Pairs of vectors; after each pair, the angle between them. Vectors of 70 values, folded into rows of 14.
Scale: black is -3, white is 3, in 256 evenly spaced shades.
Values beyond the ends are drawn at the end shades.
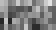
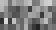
nearly parallel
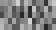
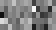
partly aligned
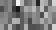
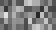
partly opposed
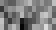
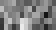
nearly opposite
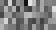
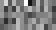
nearly opposite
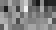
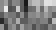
nearly opposite
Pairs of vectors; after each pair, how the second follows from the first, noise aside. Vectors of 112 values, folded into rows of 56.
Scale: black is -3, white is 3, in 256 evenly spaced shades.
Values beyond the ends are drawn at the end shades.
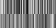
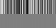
partly zeroed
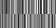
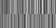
shrunk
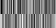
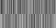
shrunk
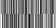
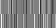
partly zeroed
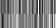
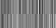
shrunk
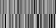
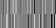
partly zeroed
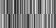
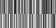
sign-scrambled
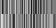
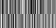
sign-scrambled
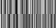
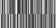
sign-scrambled
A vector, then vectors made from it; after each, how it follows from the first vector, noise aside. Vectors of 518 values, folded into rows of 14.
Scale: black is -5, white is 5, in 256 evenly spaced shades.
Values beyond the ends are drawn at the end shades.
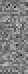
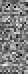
scaled up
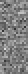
wrapped around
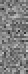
wrapped around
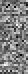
scaled up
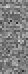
wrapped around
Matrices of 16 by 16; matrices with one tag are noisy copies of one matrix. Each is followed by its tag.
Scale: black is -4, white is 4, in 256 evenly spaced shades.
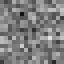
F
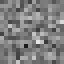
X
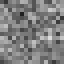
F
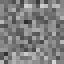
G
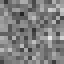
F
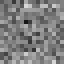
G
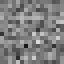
X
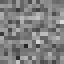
X
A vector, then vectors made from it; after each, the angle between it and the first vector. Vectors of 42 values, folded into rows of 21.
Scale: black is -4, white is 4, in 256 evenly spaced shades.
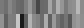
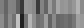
nearly parallel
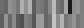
orthogonal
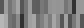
partly aligned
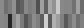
partly aligned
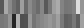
partly aligned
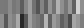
nearly parallel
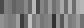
partly aligned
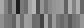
partly aligned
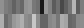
orthogonal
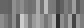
partly opposed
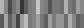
partly opposed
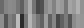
nearly parallel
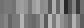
partly opposed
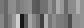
nearly parallel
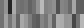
partly opposed
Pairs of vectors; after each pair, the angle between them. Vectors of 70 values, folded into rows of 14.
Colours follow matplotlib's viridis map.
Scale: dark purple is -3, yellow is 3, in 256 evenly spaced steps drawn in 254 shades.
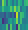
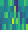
orthogonal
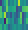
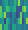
nearly parallel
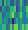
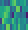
partly opposed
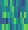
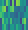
orthogonal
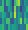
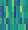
nearly opposite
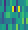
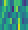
partly opposed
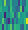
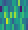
partly opposed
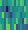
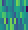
orthogonal
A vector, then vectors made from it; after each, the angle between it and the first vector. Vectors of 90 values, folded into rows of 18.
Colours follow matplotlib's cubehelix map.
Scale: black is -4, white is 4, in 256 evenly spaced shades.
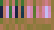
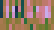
nearly parallel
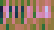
nearly parallel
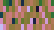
orthogonal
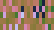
orthogonal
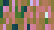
partly aligned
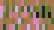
partly opposed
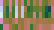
nearly opposite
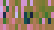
partly opposed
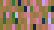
orthogonal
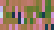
partly opposed
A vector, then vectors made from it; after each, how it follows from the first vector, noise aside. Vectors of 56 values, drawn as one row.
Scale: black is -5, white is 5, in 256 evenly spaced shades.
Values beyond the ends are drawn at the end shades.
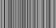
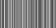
negated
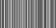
negated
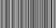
reversed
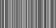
negated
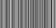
reversed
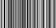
scaled up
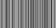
reversed
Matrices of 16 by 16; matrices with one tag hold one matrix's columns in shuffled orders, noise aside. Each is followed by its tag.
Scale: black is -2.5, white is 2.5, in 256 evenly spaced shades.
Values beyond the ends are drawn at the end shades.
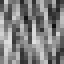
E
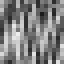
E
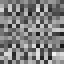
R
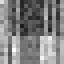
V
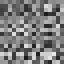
R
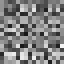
R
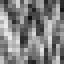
E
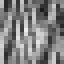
E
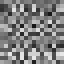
R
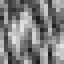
E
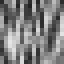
E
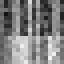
V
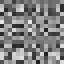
R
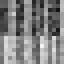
V
